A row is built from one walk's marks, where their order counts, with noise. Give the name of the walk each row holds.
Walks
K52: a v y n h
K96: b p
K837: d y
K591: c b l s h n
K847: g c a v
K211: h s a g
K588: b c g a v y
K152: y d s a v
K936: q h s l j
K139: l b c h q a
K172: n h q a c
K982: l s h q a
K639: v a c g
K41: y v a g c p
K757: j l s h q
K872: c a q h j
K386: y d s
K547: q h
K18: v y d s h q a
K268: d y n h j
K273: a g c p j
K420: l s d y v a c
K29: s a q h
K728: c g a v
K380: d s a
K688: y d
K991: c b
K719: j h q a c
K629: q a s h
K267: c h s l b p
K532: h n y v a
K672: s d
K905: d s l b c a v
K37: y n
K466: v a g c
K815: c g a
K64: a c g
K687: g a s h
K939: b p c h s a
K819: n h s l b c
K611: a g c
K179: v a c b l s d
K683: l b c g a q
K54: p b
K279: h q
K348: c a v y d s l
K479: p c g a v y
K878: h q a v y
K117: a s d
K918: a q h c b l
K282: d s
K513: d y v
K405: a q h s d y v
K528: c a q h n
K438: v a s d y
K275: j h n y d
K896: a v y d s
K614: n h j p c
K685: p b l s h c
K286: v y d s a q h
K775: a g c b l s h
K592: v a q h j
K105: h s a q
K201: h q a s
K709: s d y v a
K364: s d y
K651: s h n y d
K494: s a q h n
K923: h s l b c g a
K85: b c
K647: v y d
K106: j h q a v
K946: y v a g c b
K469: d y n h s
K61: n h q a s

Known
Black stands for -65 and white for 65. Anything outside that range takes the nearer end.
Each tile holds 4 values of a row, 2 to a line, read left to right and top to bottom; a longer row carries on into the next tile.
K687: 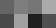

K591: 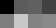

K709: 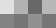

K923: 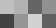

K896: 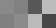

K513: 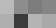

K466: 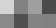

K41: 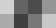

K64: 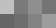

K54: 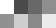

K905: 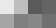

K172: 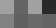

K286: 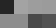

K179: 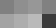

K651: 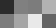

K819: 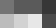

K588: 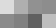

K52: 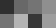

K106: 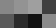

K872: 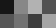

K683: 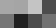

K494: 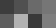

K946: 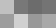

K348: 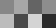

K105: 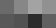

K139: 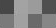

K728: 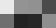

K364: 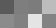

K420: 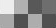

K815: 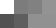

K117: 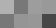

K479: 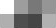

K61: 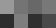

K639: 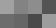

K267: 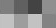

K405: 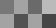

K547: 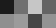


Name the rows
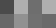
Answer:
K18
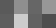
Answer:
K775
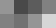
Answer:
K37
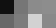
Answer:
K275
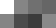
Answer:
K847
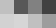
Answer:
K85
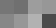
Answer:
K672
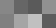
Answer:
K282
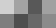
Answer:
K152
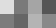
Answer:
K611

